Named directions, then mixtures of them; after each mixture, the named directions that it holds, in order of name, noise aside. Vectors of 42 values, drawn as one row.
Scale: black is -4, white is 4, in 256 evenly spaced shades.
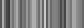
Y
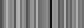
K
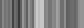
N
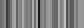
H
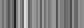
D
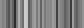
D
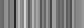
D, K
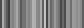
Y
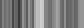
N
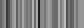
H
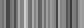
D, H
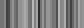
D, H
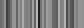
H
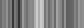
N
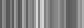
H, N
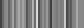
H, K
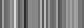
D, Y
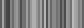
Y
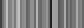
K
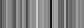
K, N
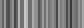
D, H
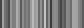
K, Y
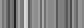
D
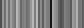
K, Y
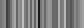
H
